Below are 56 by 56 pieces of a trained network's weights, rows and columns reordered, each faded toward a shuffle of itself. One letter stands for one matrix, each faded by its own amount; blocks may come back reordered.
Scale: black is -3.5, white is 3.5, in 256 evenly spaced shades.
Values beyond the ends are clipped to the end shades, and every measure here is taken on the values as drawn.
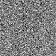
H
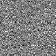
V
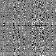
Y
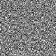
V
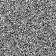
H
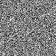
H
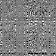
Y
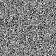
H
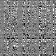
Y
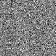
H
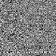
V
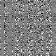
Y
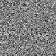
V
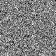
H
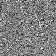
H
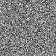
H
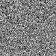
H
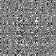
Y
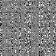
Y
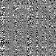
Y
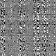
Y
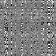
Y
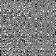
Y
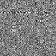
V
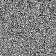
H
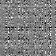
Y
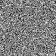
H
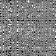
Y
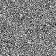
H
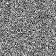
H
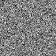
H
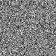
H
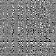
Y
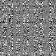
Y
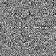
V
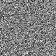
H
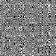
Y
